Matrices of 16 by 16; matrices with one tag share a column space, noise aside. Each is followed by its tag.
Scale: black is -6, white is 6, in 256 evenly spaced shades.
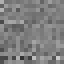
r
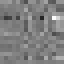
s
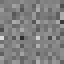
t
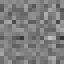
t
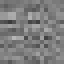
t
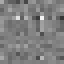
s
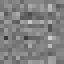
t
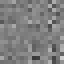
r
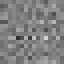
t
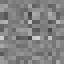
t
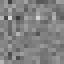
s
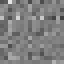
s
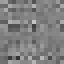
r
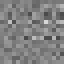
t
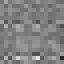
r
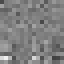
r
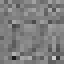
r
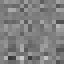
r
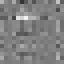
s
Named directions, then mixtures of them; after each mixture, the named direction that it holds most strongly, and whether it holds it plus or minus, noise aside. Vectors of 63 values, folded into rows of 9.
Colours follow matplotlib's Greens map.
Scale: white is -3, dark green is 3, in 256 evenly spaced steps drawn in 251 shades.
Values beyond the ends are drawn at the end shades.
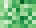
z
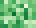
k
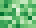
z, minus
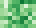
z, plus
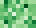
k, minus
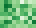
z, minus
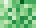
z, plus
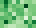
k, minus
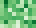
k, minus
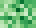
z, plus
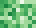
z, minus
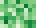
k, minus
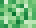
k, plus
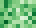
z, minus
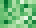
z, minus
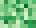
k, minus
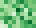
k, minus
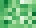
z, minus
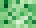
z, minus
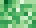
z, minus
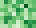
k, minus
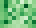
z, minus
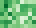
z, minus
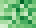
z, plus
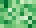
z, minus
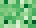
k, minus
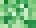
k, minus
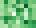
k, minus
